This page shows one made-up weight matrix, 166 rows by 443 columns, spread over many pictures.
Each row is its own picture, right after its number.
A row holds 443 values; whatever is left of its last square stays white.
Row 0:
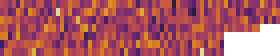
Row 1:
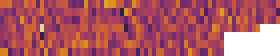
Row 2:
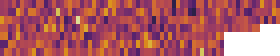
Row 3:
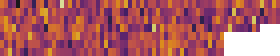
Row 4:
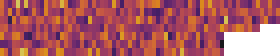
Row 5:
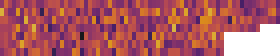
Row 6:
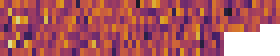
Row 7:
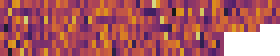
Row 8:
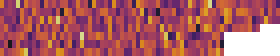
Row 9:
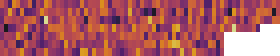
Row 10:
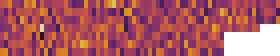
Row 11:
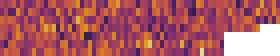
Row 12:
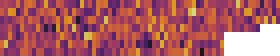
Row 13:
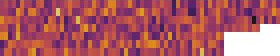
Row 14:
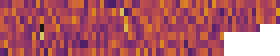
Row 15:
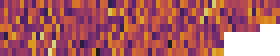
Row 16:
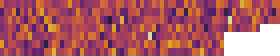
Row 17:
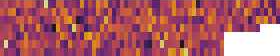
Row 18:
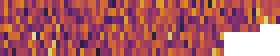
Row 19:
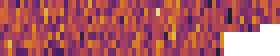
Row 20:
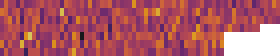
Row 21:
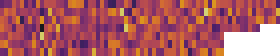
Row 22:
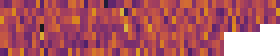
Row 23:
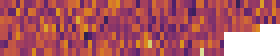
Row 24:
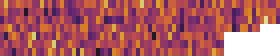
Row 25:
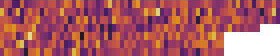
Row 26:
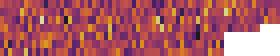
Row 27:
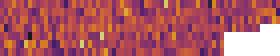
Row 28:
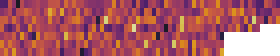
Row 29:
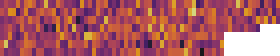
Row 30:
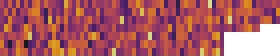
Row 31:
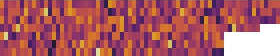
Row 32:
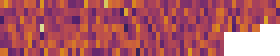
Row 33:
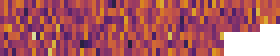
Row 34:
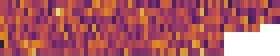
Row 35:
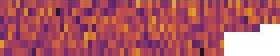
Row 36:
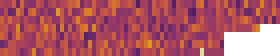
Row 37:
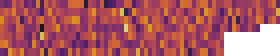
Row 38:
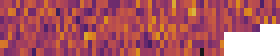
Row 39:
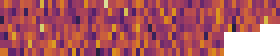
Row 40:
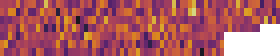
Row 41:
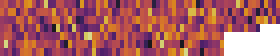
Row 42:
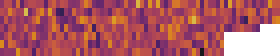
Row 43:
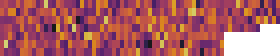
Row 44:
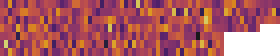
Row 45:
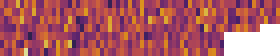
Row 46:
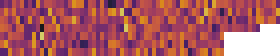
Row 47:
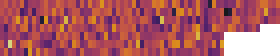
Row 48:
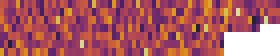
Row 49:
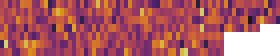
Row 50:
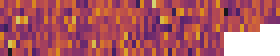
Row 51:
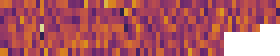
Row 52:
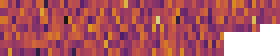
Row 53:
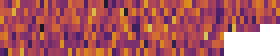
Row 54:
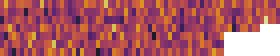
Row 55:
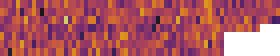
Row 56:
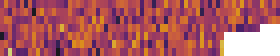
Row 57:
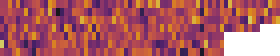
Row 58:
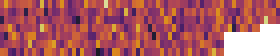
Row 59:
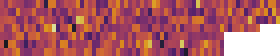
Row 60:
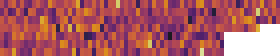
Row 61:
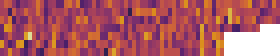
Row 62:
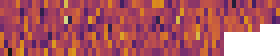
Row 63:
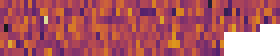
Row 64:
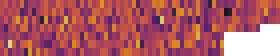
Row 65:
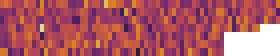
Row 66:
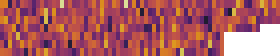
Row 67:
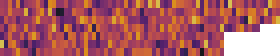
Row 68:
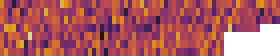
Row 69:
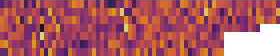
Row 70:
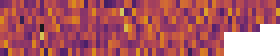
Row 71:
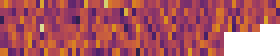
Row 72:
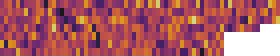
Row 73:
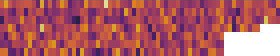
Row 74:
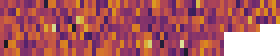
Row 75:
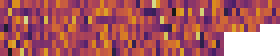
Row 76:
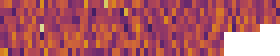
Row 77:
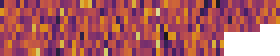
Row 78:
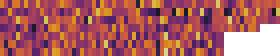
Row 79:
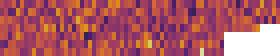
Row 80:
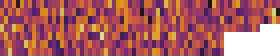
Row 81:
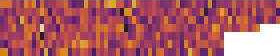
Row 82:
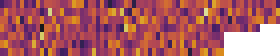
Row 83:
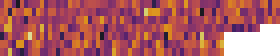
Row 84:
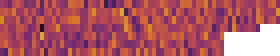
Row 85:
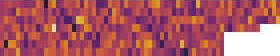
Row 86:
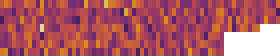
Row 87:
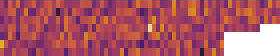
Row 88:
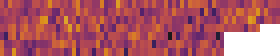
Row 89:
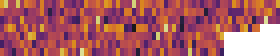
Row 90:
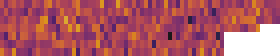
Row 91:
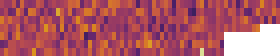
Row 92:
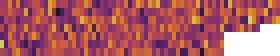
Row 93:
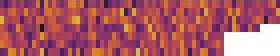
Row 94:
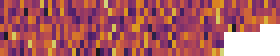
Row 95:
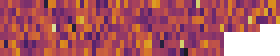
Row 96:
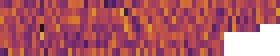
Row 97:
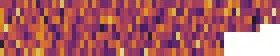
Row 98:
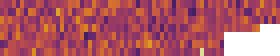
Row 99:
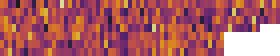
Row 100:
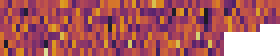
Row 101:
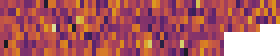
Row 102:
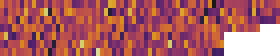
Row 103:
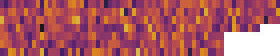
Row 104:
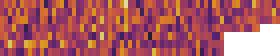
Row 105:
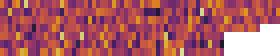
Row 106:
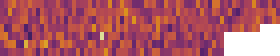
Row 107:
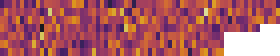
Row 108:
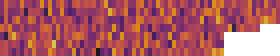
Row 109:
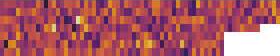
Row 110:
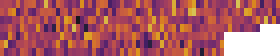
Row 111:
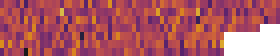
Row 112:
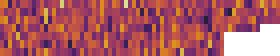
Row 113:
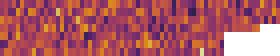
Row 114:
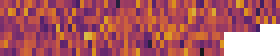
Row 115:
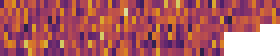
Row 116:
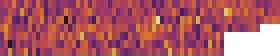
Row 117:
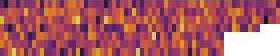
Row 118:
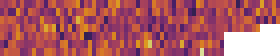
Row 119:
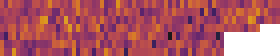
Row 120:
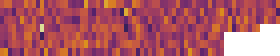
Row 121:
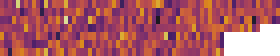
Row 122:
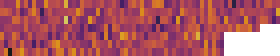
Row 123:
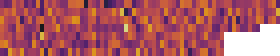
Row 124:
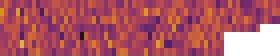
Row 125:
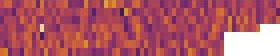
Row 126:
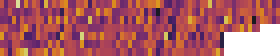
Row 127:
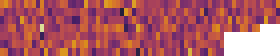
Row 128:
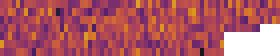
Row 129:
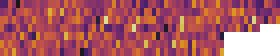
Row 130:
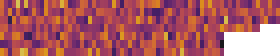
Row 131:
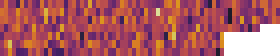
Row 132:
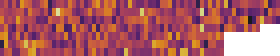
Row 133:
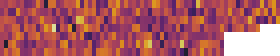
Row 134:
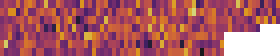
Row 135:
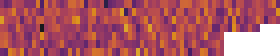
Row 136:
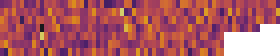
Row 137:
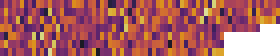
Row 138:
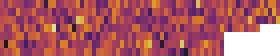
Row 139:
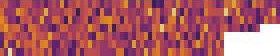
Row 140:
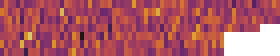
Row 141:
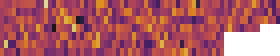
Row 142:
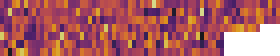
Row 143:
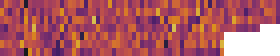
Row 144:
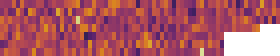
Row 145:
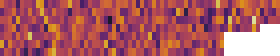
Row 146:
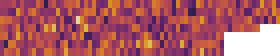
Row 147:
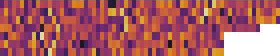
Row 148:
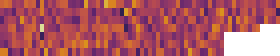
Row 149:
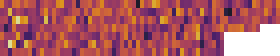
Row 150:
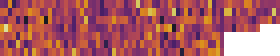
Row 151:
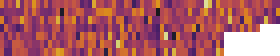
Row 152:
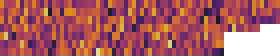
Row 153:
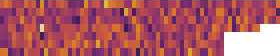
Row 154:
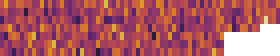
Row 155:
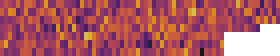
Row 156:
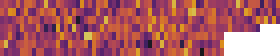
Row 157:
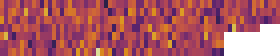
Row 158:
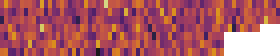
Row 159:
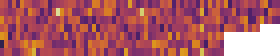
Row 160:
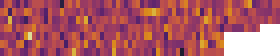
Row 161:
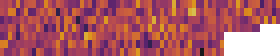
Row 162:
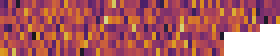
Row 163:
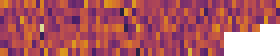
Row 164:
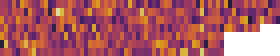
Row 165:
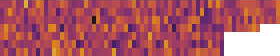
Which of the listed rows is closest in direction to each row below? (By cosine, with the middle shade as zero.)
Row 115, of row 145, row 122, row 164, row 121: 164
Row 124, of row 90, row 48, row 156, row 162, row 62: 62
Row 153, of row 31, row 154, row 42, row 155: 154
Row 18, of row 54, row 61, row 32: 54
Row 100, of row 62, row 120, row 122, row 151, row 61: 62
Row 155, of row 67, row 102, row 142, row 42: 42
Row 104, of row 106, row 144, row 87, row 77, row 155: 106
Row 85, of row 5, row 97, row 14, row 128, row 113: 113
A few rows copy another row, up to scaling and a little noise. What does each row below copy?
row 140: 20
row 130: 4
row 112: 66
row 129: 28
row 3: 99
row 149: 6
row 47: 64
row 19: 131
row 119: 88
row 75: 7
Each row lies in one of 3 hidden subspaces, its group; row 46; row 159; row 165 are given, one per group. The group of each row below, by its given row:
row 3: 165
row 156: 159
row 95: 159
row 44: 165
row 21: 46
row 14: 46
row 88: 159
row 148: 46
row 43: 159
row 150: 165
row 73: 46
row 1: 46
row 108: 46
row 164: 159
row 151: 165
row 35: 159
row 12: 159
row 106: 165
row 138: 159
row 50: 165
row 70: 46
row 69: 46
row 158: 46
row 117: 46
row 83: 165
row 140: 165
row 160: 165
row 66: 165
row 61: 165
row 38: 159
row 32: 46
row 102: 46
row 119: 159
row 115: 165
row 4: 165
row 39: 46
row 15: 46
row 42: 159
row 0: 159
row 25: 165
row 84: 46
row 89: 46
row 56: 165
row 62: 165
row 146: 159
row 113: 159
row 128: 159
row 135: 46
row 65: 46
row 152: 46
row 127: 46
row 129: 46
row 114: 159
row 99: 165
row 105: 165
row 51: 46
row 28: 46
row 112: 165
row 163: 46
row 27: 165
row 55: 165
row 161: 159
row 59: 159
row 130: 165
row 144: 159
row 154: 46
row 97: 165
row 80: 165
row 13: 159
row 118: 159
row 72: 159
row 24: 46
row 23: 159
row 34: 159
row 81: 46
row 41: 159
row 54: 46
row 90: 159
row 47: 165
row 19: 165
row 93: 46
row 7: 165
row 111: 165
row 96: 46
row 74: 159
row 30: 165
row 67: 159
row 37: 46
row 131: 165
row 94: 46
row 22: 46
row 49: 159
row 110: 159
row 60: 159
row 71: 46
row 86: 46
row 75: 165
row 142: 165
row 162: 46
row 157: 46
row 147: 46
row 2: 159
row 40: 159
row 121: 165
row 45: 165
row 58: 46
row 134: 159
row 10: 46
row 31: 46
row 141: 159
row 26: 165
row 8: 165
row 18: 46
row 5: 165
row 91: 159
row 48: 165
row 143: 165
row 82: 46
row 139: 165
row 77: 165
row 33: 46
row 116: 165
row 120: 46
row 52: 165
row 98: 159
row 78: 165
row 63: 165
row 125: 46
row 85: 159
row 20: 165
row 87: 159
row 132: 159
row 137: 46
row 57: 159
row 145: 165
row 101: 159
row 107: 46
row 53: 46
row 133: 159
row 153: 46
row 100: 165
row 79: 159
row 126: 165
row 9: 165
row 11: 159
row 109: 159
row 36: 159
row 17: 159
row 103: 46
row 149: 165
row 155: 159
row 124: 165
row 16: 165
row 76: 46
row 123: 46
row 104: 165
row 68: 165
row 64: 165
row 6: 165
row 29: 159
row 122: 165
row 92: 159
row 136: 46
